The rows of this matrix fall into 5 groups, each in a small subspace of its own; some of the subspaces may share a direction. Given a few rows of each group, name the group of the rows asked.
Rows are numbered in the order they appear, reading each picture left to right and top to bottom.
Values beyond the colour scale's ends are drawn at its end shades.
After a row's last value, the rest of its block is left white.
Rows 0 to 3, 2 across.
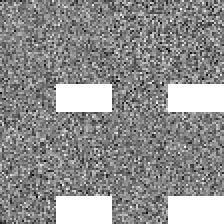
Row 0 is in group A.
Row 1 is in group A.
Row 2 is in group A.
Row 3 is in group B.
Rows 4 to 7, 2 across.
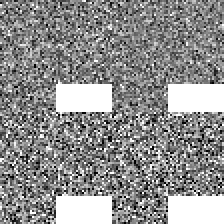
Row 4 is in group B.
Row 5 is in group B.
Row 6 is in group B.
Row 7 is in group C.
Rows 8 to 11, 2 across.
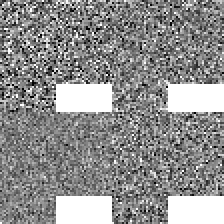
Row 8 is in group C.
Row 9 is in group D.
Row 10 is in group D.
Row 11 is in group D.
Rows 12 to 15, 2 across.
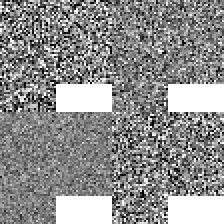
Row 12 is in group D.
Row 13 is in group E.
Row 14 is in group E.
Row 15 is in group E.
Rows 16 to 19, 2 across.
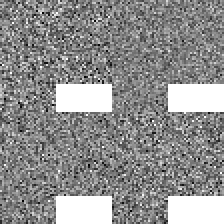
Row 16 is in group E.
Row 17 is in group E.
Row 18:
D
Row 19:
E
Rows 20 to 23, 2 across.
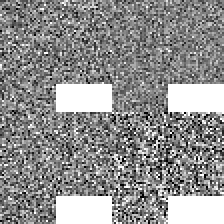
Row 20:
C
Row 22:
B
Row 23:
A
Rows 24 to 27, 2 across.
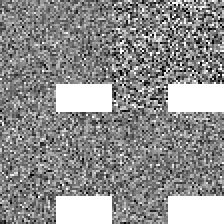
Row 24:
D
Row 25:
C
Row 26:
A
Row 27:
C
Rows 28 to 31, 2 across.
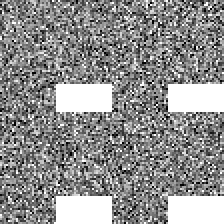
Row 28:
D
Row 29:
A
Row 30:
B
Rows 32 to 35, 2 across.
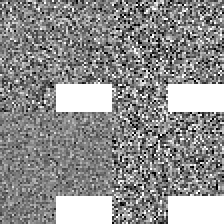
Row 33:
C
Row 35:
D
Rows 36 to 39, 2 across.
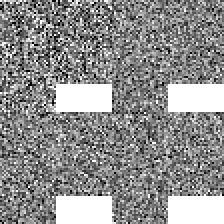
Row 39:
A
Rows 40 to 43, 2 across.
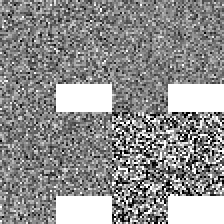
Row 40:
A
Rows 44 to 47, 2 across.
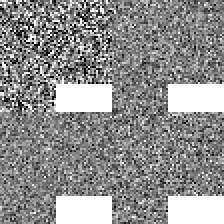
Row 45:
A
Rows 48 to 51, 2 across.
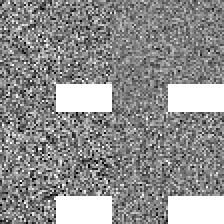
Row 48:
C
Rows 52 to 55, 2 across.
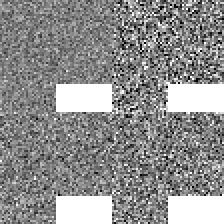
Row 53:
D
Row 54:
B
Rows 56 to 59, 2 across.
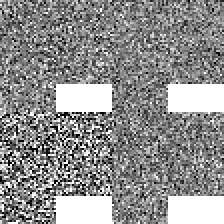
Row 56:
D
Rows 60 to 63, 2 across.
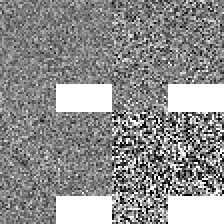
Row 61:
E
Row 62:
C
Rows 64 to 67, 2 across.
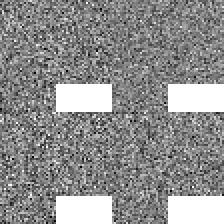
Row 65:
E
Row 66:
A
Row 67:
A
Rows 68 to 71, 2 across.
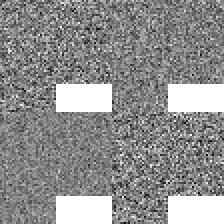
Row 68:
C
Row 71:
C
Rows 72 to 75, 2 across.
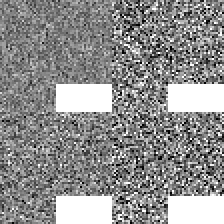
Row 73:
C
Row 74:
C
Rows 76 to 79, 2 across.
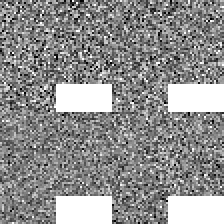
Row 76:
B
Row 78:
C
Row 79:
A
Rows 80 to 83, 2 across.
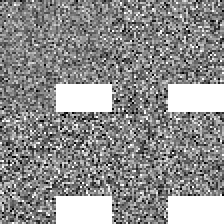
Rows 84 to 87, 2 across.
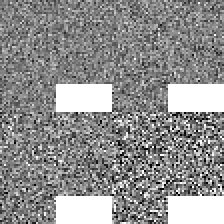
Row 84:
D
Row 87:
C
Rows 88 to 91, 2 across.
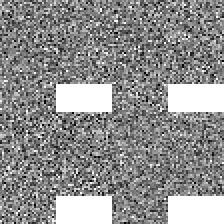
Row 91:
C
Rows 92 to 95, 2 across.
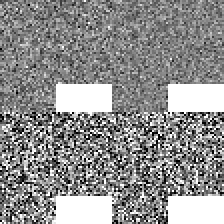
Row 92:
B
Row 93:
D
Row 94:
E
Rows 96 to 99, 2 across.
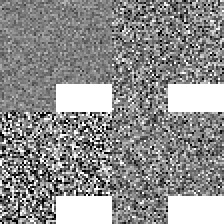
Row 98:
B
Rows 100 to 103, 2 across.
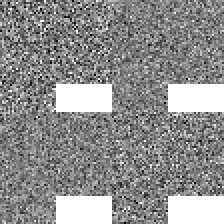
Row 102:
D
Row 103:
C
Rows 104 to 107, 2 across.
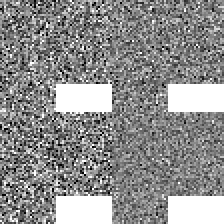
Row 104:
A
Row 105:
E
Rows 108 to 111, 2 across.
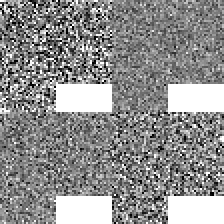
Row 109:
B
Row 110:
D
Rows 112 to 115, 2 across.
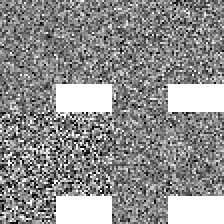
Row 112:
B
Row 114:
C
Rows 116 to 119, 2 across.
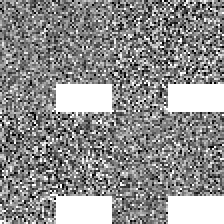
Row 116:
E
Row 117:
E
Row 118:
D
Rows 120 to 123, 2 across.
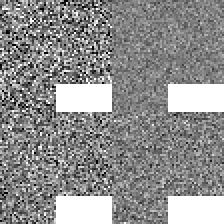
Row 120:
C
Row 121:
B
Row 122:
A
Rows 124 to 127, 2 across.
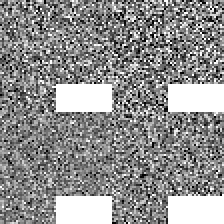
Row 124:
E
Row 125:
E
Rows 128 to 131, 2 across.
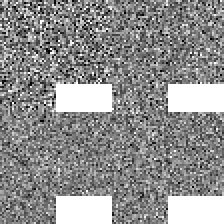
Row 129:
E
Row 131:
A
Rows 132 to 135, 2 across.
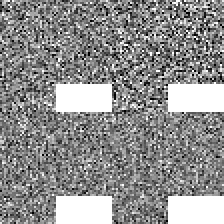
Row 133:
C
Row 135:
D
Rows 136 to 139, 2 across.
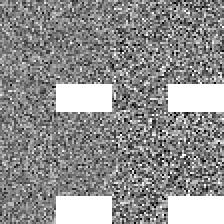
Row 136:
E
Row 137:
C
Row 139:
E
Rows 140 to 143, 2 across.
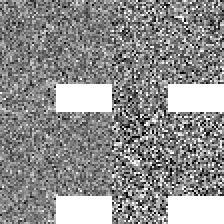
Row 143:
C
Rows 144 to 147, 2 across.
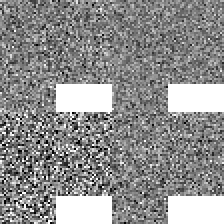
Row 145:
E
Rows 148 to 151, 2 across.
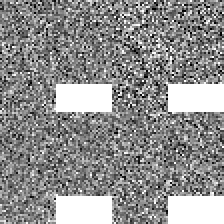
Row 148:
D
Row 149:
C
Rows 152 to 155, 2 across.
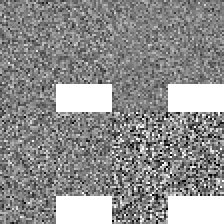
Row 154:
C
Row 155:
E
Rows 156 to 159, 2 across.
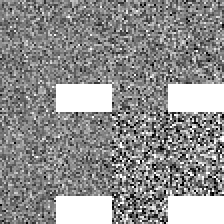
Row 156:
E
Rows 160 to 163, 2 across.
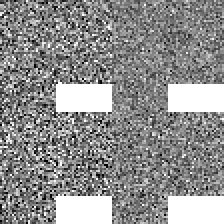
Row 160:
B
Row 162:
E
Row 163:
E
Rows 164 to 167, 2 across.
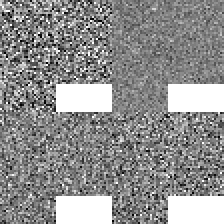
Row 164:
E
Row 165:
C
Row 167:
E
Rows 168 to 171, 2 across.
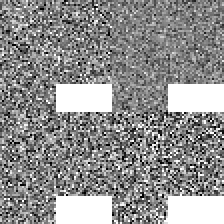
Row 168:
C
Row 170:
D
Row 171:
D
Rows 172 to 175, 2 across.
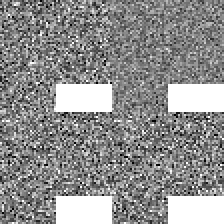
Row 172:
A
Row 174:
C
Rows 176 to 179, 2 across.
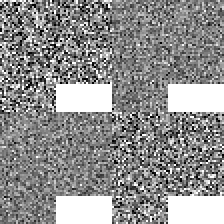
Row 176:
A
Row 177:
E
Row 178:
D
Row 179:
D
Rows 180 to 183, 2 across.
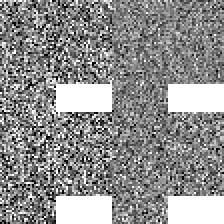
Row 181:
D
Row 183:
B
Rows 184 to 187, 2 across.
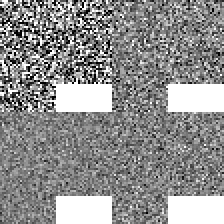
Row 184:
E
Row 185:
A
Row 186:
A
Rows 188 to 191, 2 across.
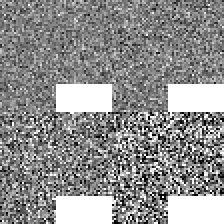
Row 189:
C
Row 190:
E
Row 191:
E
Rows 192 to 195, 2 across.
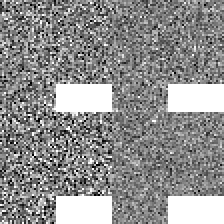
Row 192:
D
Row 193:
A
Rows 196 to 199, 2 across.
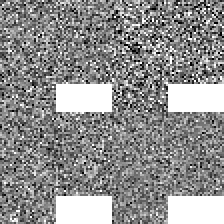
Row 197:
C
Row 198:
B
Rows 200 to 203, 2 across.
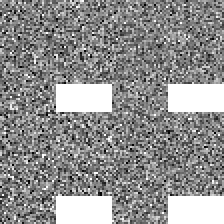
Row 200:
B
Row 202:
B
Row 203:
B
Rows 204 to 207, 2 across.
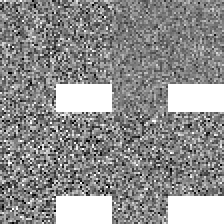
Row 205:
D
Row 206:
C
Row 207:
C
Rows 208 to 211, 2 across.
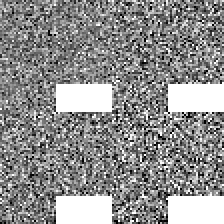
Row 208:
E
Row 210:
A
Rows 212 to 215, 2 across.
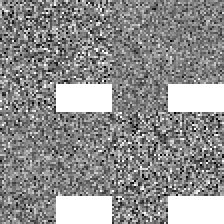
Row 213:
C
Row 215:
D
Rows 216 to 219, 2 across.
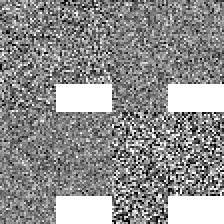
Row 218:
C
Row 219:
B
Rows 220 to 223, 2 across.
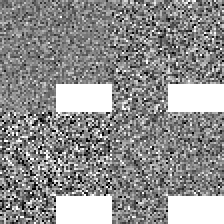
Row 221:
B
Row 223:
C
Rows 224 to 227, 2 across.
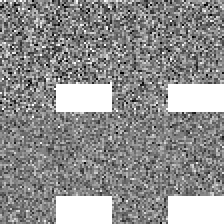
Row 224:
A
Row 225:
D
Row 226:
B
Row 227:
B
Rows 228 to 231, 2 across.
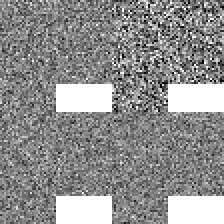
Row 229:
E
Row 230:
C
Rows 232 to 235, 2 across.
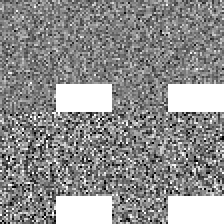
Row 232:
D
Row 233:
E
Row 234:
D
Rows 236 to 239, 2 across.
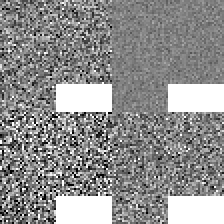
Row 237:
E
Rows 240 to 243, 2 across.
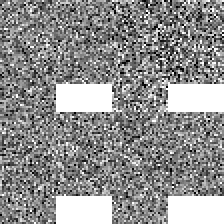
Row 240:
C
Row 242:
B
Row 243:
C
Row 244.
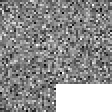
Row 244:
E
